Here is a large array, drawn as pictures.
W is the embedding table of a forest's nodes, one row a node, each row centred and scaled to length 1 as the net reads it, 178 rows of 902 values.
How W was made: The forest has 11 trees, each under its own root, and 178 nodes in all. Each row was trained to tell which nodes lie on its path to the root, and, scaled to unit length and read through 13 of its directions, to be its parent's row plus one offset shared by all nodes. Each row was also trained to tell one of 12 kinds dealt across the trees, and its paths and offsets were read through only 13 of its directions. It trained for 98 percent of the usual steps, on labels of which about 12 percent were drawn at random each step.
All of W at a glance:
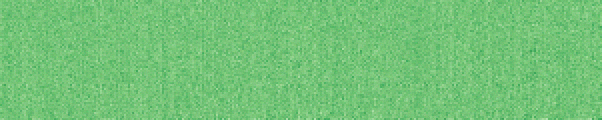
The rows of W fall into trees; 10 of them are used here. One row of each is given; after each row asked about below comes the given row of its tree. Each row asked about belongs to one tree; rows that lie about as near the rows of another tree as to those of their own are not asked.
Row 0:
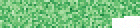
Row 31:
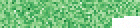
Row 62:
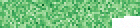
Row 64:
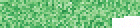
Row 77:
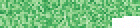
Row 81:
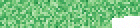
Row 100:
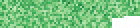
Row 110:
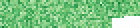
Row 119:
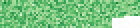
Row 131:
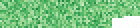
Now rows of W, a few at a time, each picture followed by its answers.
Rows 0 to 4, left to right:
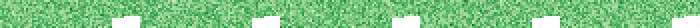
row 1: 110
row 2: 131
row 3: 64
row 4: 131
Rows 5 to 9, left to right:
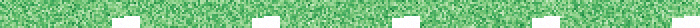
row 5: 31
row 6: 0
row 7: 110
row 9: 131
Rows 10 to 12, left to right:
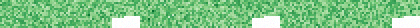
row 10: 81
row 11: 64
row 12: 119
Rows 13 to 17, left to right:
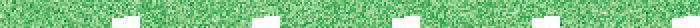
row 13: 31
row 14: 131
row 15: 31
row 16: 110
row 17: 81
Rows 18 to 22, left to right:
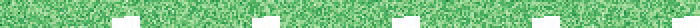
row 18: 81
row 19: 119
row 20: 31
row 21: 77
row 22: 64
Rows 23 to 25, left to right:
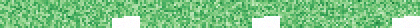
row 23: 119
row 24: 77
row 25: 131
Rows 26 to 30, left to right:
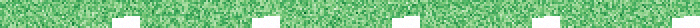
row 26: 110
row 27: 131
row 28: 31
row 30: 77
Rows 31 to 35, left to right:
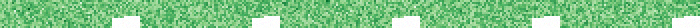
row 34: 0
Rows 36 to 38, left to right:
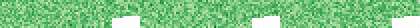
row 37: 0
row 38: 0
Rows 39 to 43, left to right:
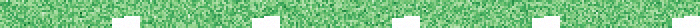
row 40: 100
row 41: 64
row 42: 31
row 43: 64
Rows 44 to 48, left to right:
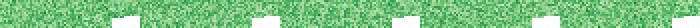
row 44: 100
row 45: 131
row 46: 64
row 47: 119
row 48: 0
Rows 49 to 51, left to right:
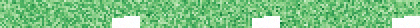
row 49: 0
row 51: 131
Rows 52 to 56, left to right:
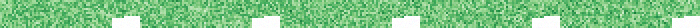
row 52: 110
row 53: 100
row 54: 77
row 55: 100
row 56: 131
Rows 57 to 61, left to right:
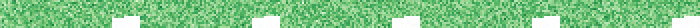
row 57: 31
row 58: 81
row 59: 64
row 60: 0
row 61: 131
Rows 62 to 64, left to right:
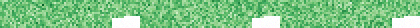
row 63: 119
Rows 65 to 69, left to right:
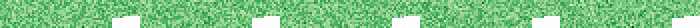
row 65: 100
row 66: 110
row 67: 131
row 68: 64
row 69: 64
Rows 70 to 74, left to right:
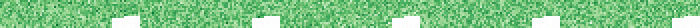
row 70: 100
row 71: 110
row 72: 131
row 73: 64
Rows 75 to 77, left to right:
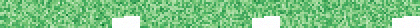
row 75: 81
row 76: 110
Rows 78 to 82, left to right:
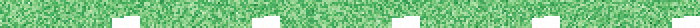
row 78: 31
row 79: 0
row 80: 0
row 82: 64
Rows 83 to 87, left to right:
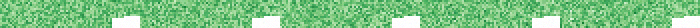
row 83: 31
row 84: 110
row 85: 100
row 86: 64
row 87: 131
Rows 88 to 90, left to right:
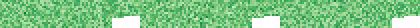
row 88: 0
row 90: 81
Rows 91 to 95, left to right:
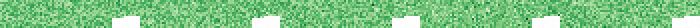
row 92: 81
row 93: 64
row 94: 100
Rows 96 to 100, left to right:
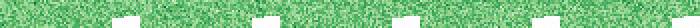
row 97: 110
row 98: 0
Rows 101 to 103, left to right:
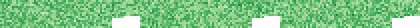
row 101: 119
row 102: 64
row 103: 100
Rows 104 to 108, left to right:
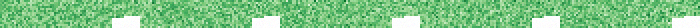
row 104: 110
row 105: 31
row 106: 131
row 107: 64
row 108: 81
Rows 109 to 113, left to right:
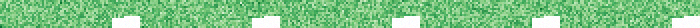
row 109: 64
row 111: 110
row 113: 31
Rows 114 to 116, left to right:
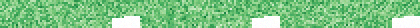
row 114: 110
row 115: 100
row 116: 81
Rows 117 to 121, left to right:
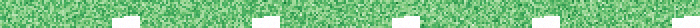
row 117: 100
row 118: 0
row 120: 81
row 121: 64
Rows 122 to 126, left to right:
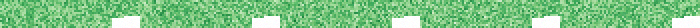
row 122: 100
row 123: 31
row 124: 131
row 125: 100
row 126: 110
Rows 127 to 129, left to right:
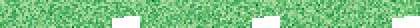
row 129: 131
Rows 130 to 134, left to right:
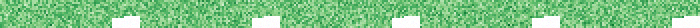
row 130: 110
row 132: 110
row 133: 31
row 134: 31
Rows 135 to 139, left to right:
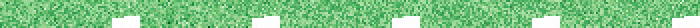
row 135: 131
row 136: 31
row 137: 119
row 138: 64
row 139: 31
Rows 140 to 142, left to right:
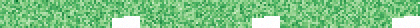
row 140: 119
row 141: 0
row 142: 81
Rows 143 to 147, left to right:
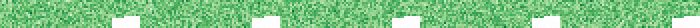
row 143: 110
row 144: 81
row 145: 110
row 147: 77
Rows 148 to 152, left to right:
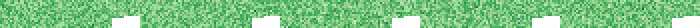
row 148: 31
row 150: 131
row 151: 77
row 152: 0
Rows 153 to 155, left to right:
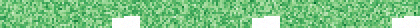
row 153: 0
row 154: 131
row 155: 81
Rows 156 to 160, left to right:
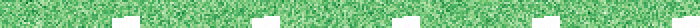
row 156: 77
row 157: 100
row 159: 0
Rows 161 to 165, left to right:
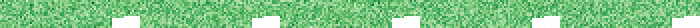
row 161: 31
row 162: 0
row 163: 64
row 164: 110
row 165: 31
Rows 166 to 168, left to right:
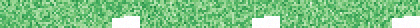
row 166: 119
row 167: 64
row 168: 81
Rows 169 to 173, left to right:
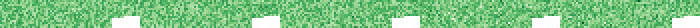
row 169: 81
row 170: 100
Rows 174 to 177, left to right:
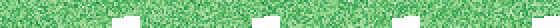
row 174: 110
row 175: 100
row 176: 110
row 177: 31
